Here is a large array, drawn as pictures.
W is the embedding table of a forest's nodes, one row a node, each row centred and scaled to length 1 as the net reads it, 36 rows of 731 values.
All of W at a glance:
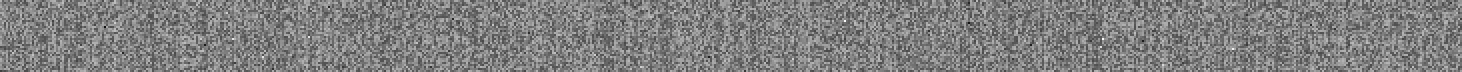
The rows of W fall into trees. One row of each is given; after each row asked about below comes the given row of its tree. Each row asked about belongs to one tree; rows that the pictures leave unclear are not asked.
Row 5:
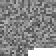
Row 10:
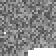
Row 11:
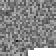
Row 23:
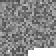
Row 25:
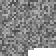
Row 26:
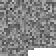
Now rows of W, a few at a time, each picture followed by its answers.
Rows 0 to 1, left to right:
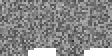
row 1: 23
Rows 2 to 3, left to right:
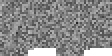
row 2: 23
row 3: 25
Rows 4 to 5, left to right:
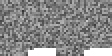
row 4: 11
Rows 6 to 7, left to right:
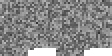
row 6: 10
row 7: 26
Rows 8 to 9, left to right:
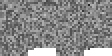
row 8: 26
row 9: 25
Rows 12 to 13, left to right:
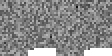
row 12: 11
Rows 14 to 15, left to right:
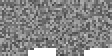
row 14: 11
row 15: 5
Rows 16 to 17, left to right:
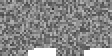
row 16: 26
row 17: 5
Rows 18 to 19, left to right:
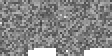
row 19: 25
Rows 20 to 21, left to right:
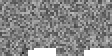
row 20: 25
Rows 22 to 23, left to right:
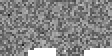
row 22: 10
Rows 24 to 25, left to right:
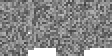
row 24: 23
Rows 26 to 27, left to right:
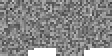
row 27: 11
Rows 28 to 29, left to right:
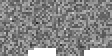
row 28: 23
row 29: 25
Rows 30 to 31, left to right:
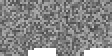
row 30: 25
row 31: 10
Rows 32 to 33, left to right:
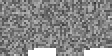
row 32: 25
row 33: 11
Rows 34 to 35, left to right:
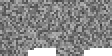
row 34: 10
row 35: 23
